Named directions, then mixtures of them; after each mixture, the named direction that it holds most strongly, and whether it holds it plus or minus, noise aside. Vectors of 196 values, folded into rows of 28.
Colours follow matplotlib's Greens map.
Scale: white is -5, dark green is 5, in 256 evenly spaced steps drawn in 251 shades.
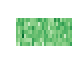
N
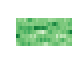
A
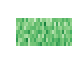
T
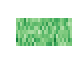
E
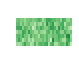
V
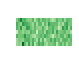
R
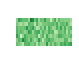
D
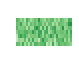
E, minus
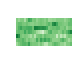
A, plus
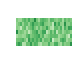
V, minus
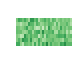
D, plus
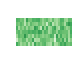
E, minus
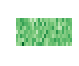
R, plus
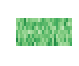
E, plus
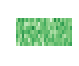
N, plus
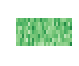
N, plus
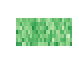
V, minus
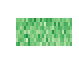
T, minus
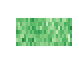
V, minus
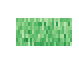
T, plus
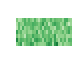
E, plus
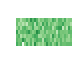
R, minus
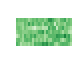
A, minus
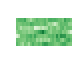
A, minus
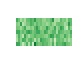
E, minus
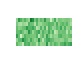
D, plus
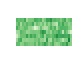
A, minus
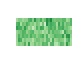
V, plus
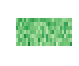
T, minus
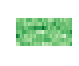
A, plus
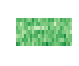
A, minus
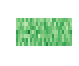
T, plus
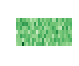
R, plus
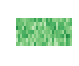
V, plus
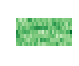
A, plus
